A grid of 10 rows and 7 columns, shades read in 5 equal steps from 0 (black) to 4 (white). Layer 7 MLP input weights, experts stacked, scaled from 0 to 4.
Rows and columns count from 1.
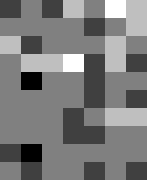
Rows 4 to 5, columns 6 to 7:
3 1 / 2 2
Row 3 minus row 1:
2 -1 1 -1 0 -1 -1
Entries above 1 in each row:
5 6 6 5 5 5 6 5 5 4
